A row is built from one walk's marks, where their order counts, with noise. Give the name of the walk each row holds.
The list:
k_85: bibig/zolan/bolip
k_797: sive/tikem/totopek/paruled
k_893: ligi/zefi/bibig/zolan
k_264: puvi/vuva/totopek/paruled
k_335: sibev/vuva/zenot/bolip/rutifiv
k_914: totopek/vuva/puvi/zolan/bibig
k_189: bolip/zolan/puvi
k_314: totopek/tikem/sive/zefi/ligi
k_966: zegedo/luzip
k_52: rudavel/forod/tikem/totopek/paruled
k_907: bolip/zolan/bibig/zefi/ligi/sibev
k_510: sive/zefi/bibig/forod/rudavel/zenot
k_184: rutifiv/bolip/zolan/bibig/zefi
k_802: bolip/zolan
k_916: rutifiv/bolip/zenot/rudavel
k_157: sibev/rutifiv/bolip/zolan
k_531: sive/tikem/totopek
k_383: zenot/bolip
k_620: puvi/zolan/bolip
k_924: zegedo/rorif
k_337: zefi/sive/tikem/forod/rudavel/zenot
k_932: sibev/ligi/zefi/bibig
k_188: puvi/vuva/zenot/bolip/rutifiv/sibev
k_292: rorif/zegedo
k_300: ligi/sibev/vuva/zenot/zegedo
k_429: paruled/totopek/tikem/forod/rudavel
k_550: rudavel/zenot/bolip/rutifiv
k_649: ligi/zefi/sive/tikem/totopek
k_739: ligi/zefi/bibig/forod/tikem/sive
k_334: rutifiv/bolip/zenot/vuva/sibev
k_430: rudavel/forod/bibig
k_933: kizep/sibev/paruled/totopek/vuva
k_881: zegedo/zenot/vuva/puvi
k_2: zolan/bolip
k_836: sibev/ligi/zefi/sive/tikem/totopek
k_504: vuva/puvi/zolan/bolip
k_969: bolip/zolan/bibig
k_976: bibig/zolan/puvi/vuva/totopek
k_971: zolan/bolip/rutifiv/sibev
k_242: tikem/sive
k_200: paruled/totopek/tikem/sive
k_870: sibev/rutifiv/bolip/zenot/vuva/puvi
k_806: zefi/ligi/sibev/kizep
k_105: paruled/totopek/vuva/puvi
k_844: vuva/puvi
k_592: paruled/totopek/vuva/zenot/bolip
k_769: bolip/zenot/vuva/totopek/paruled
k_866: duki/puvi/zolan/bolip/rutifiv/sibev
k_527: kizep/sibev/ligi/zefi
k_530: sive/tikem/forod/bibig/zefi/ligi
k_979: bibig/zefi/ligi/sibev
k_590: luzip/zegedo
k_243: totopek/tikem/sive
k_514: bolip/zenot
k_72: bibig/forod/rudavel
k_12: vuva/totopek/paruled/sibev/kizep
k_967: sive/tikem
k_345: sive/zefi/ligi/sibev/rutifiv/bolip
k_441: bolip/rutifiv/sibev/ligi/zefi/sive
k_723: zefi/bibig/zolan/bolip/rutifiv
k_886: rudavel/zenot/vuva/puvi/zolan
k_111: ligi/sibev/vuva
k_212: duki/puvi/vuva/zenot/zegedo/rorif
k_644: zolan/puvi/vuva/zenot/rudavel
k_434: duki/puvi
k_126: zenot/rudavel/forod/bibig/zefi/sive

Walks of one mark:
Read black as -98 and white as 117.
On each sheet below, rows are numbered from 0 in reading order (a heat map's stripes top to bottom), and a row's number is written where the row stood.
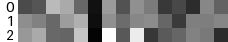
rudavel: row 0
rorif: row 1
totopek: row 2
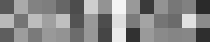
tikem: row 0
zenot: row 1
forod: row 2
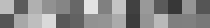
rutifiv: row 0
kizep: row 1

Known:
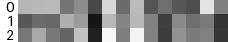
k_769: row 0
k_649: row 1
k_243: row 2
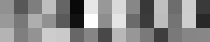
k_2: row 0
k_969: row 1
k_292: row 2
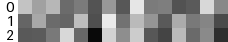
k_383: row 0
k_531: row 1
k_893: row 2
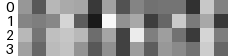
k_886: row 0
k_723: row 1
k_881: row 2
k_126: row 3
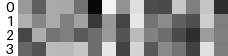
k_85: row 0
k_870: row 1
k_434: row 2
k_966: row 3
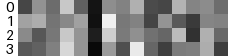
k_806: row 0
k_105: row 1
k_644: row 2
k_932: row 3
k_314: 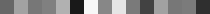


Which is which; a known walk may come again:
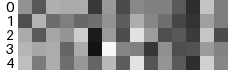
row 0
k_886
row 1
k_434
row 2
k_300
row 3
k_592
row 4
k_334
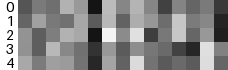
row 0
k_649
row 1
k_530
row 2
k_976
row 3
k_550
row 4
k_157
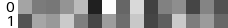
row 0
k_914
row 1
k_527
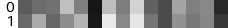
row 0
k_739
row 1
k_314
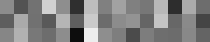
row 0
k_644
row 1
k_967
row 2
k_200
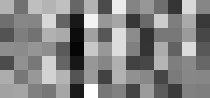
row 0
k_881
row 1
k_723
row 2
k_836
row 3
k_802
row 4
k_806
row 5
k_292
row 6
k_105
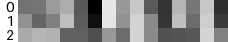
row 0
k_907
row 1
k_2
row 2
k_514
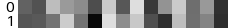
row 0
k_72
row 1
k_893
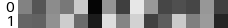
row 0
k_111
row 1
k_979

